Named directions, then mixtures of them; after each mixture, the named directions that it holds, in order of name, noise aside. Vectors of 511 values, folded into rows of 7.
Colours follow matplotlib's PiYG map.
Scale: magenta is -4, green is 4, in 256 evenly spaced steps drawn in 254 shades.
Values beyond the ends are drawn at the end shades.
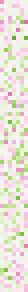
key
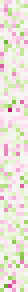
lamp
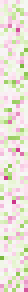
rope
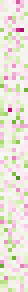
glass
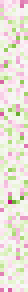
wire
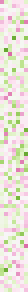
key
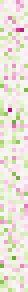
glass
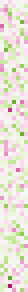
key, lamp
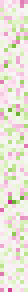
wire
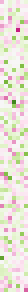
key, rope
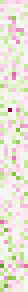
glass, lamp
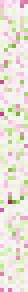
wire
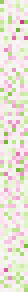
key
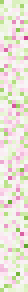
key, wire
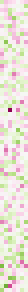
glass, lamp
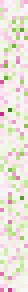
glass, wire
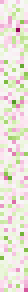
key, rope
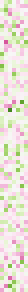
lamp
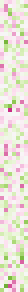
lamp
